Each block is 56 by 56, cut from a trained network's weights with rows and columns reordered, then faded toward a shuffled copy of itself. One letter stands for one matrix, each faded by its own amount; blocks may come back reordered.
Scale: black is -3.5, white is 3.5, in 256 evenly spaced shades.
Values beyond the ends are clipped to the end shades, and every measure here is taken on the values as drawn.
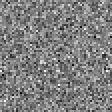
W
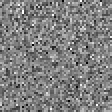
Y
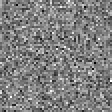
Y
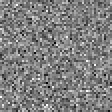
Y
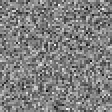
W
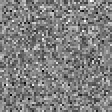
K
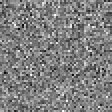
K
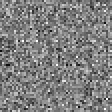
K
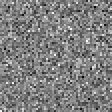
Y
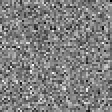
K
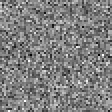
W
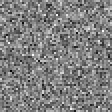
W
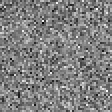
Y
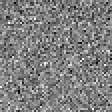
Y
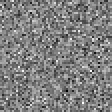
Y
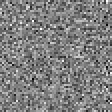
K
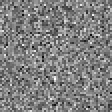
K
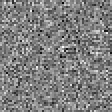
K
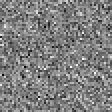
Y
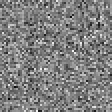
K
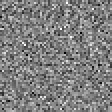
Y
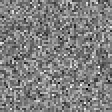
Y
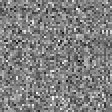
K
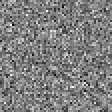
Y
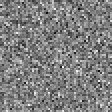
W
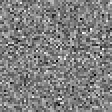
K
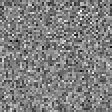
K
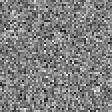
K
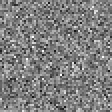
W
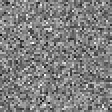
W
